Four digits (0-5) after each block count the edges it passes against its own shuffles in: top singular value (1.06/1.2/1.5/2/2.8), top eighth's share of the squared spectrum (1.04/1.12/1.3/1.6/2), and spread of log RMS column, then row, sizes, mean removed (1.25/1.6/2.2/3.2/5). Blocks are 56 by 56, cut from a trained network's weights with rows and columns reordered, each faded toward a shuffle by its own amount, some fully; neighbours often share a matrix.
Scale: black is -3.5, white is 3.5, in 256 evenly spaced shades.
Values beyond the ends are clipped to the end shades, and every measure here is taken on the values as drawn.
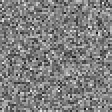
2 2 0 0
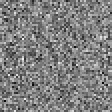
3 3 1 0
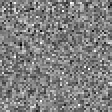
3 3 0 1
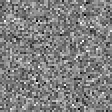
0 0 0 0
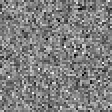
2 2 0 1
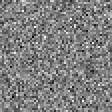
2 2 0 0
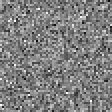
0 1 0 0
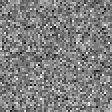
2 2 0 0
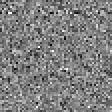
3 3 0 1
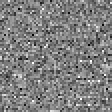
2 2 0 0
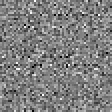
3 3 1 2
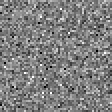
0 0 0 0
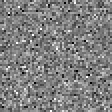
1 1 0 0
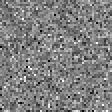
2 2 0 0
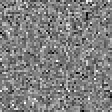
2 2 0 1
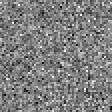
0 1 0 0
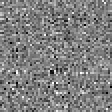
3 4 2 2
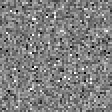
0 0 0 0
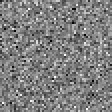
0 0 0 0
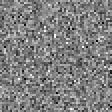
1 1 0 0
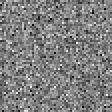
0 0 0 0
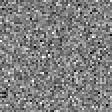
1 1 0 0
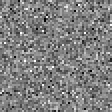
2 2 0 0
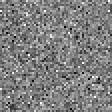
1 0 0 0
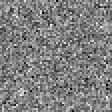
1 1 0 0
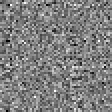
3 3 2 1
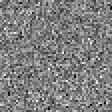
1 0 0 0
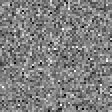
0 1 0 0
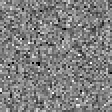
0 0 0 0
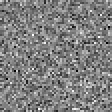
2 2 0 1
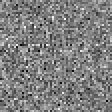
3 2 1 1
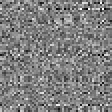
4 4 1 3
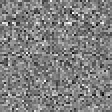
4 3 1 2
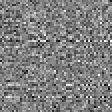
4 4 1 3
